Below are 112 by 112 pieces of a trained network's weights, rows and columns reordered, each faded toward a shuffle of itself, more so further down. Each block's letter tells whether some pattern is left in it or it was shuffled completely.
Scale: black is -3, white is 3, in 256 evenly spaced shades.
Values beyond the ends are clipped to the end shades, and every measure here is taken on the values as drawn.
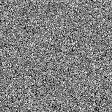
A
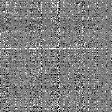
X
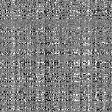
X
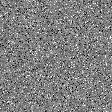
A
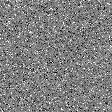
A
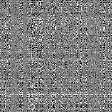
X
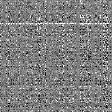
X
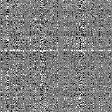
X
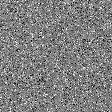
A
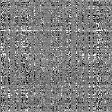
X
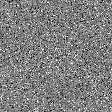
A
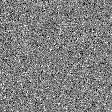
A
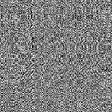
X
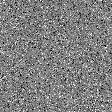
A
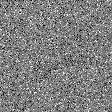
A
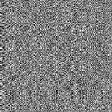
X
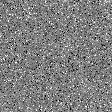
A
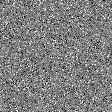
A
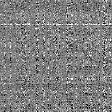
X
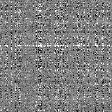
X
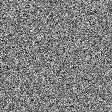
A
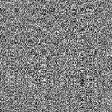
X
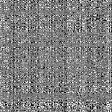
X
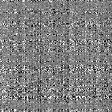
X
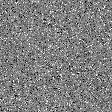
A
